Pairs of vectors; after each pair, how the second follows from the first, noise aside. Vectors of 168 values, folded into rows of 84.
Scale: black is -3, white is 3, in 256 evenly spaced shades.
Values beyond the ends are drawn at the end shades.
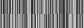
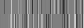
partly zeroed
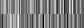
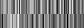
copied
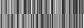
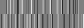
partly zeroed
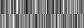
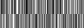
copied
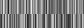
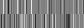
partly zeroed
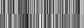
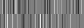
partly zeroed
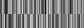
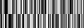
scaled up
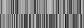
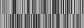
shuffled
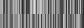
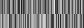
shuffled
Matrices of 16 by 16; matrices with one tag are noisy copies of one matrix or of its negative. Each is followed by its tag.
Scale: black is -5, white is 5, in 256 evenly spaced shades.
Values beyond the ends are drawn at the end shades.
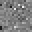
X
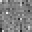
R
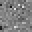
X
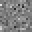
X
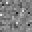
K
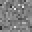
X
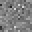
X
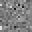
X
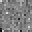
R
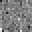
R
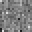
R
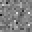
K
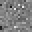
X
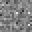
K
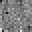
R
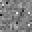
K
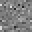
X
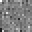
R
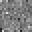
R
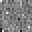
R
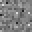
K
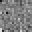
R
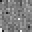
R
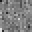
R
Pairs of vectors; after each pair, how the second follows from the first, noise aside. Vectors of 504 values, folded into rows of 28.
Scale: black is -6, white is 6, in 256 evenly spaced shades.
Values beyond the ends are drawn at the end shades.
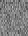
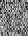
scaled up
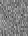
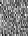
scaled up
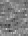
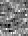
scaled up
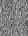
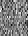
scaled up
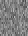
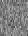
wrapped around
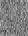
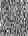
scaled up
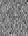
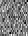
scaled up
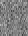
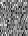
scaled up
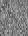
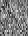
scaled up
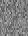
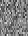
scaled up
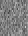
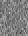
wrapped around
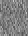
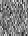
scaled up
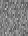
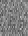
wrapped around
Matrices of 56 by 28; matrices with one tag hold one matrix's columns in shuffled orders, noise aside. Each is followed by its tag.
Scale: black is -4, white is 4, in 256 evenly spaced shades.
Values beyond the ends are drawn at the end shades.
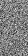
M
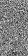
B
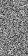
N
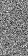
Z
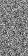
M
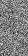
M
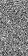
B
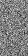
M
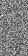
N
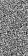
M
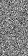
Z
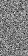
N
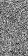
B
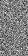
N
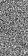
Z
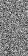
N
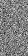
M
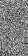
B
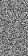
N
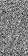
B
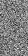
N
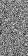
M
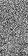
B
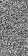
Z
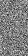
N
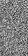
B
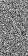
M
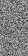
Z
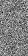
N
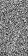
B
